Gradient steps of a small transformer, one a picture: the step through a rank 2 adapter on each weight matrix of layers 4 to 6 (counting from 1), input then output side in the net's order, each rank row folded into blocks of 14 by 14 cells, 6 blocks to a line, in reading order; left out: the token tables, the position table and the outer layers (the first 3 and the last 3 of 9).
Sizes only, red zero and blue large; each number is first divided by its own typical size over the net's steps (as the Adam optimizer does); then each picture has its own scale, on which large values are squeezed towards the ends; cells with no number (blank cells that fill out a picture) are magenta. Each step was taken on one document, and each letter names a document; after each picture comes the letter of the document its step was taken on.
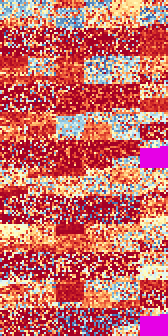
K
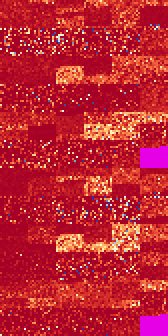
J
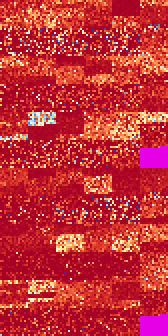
J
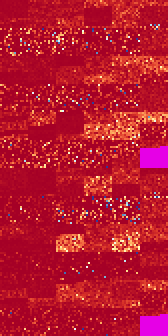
J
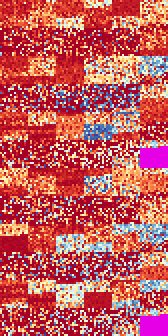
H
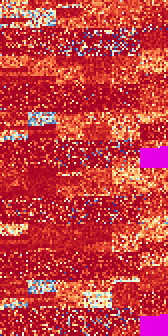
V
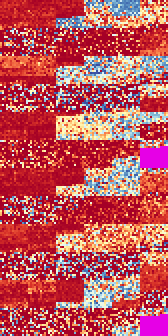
K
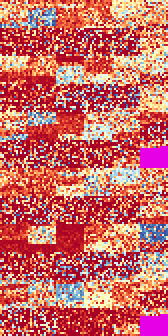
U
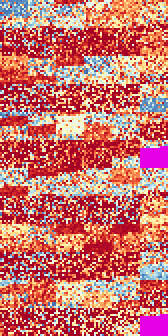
K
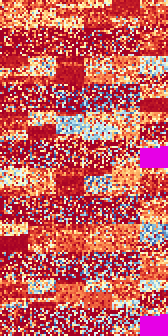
H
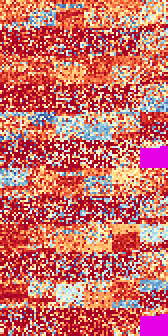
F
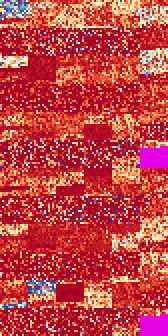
V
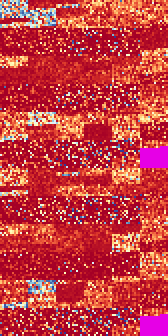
V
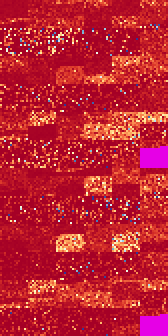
J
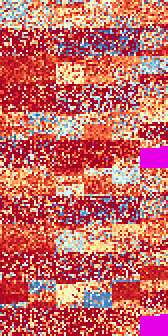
F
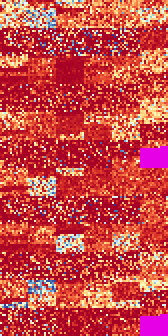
V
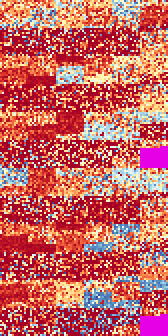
U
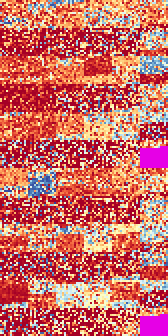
F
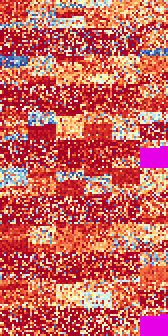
U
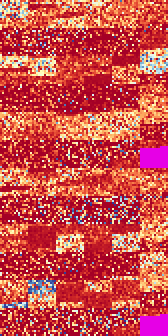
V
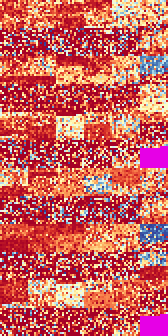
U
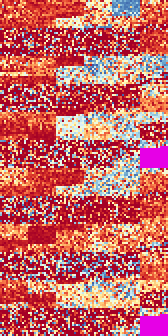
K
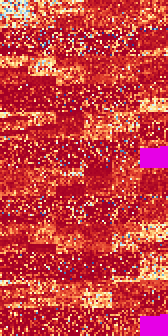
V
